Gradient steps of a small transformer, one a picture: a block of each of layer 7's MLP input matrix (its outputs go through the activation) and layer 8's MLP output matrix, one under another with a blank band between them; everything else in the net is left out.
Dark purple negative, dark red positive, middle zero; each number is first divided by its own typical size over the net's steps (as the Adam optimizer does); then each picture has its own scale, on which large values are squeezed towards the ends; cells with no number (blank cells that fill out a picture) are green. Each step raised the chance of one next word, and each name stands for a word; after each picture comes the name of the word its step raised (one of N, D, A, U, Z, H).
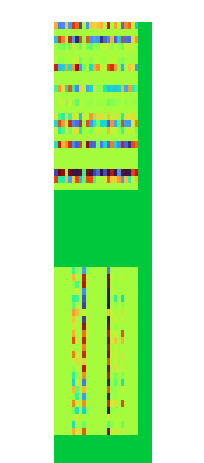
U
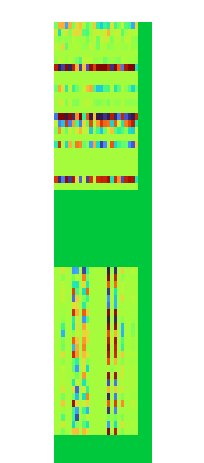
U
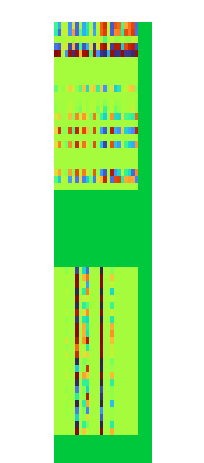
U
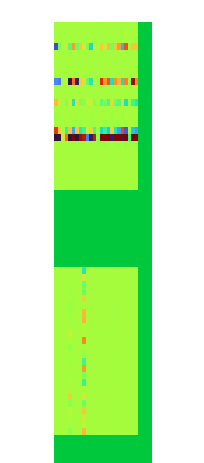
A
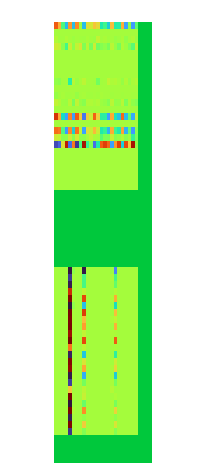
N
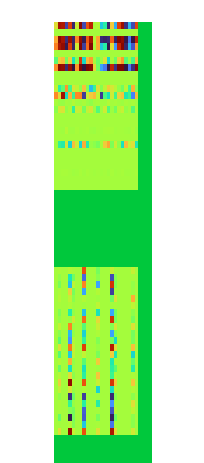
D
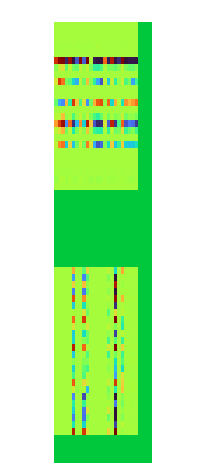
D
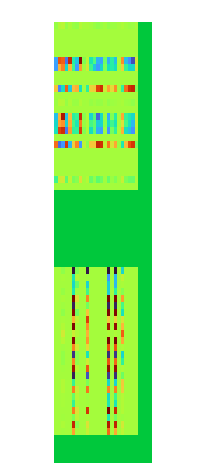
N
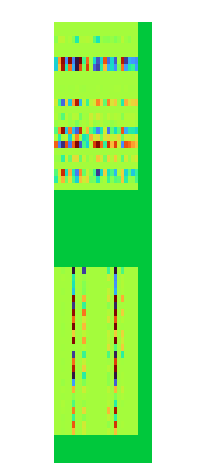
N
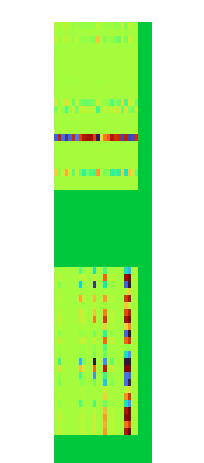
A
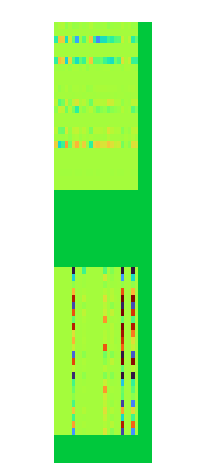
N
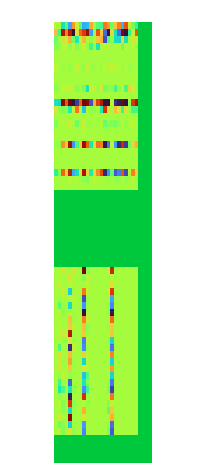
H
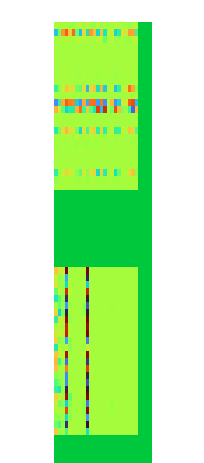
H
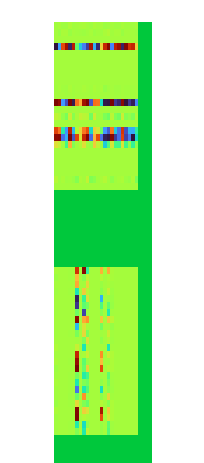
H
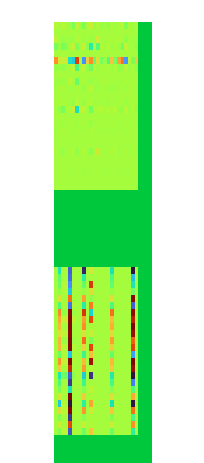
N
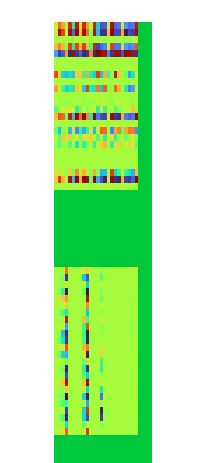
D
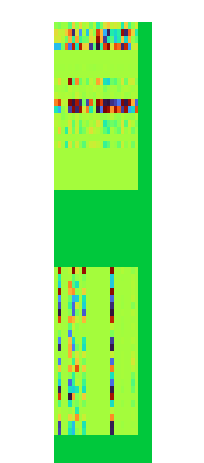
H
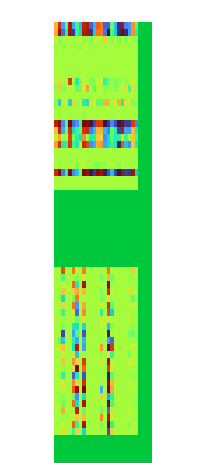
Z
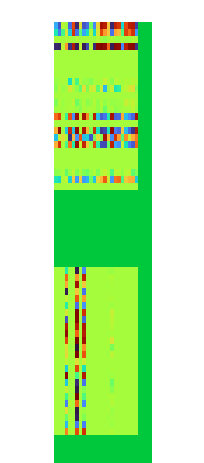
U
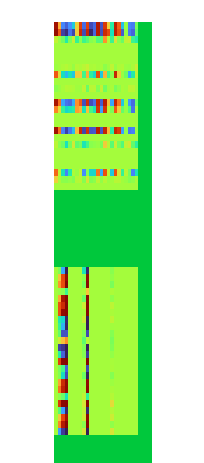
Z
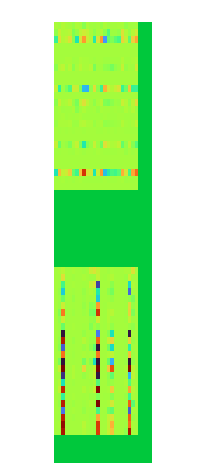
A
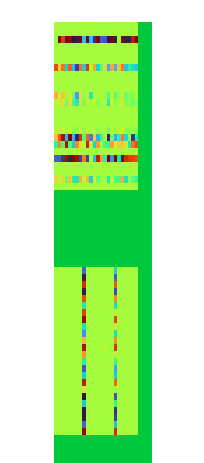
D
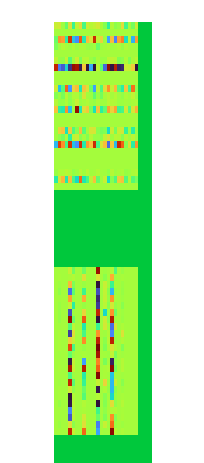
A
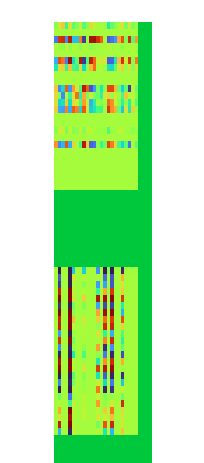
N
